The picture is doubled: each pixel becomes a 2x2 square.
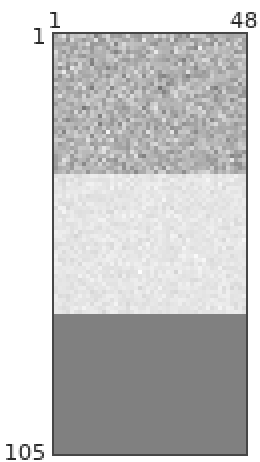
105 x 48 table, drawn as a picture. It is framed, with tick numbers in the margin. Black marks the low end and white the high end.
It is made of 3 by 1 panels. Panel 1,1: high, fine-grained. Panel 2,1: very high, fine-grained, faint in contrast. Panel 3,1: middling, flat.
